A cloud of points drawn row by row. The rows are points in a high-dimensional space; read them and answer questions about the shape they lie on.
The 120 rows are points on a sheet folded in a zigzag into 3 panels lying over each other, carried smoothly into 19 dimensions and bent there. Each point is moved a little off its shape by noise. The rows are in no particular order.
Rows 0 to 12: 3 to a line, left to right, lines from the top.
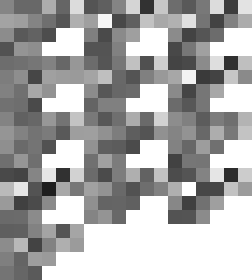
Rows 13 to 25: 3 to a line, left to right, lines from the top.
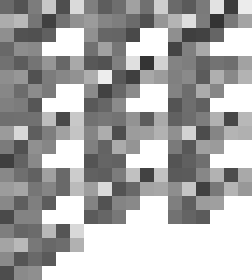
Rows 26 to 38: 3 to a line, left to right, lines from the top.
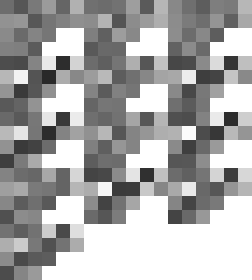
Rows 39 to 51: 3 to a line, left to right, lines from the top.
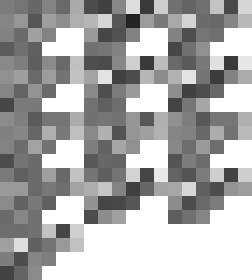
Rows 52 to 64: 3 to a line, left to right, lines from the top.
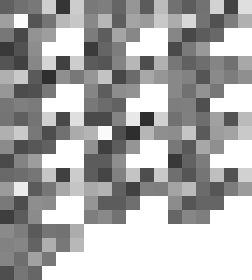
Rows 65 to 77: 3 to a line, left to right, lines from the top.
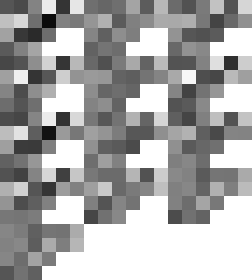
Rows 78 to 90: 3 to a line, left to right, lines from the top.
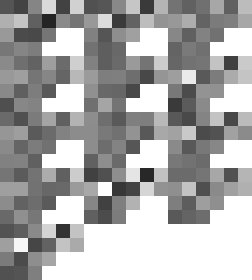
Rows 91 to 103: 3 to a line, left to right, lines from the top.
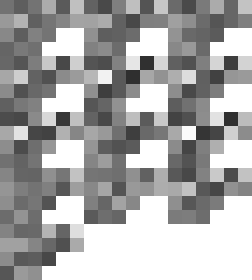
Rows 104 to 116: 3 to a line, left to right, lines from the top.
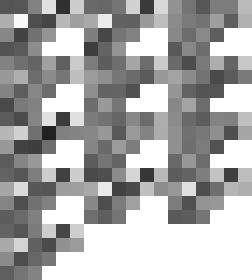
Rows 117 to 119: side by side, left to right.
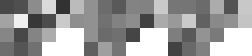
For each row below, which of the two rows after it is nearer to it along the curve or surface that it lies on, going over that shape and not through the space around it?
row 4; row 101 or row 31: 101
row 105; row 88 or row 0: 0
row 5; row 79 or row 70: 79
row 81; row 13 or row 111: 111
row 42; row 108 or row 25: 25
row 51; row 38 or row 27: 38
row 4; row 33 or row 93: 33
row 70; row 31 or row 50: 50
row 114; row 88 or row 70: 88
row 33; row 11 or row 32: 11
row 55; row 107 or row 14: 14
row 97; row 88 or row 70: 88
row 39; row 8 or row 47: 47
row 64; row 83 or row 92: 83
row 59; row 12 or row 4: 4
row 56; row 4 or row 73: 73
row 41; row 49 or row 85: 49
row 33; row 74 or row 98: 74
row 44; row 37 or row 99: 37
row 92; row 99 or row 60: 99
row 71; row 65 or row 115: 65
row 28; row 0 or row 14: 14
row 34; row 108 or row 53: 108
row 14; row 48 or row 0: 48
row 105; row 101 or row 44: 44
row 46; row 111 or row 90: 111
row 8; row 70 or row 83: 83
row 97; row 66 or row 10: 10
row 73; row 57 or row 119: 57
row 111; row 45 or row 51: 45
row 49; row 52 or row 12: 52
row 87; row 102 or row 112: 112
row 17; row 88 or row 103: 88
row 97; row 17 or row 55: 55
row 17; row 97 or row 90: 90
